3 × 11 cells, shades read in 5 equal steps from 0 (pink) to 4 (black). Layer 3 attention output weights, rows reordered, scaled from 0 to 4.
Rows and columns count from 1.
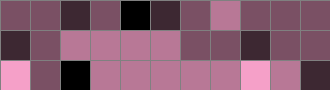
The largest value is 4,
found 2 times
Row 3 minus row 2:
-3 0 3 0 0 0 -1 -1 -3 -1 1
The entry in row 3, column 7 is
1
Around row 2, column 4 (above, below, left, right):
2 1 1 1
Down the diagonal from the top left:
2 2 4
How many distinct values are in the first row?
4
